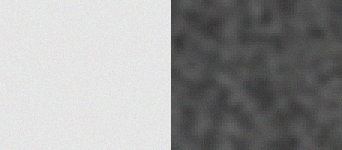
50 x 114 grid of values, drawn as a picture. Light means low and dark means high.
It is made of 1 by 2 panels. Panel 1,1: very low, flat. Panel 1,2: high, blotchy, faint in contrast.
